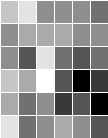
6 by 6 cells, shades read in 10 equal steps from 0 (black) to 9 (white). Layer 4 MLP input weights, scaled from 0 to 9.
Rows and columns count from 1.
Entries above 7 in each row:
1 0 1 1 0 1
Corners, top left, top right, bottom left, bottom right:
7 4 8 3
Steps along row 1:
up down same same down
